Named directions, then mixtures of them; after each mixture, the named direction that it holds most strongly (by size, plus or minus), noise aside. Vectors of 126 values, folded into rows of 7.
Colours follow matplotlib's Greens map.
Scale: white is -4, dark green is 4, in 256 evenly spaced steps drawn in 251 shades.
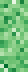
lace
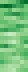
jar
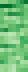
jar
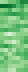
jar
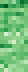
jar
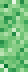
lace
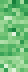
lace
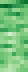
jar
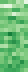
jar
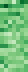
jar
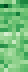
jar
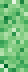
lace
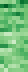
jar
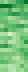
jar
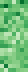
lace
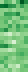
jar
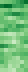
jar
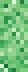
lace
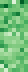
lace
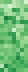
jar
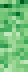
jar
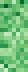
lace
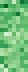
lace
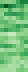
jar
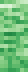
jar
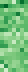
lace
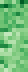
jar
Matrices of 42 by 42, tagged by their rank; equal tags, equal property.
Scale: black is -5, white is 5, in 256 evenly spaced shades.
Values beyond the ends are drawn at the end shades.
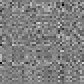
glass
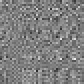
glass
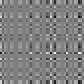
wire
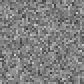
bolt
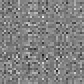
glass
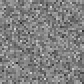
bolt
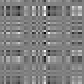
wire
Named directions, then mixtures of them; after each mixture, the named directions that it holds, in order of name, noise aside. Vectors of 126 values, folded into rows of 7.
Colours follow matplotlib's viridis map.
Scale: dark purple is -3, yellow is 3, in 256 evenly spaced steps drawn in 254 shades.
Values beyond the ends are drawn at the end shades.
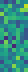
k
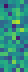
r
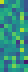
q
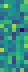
q, r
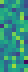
q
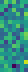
k, q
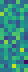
k, q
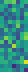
k, q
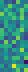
k, q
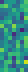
q, r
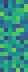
k, r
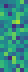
r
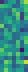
q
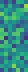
k, r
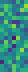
k, r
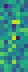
k, r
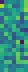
k, q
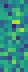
r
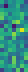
q, r
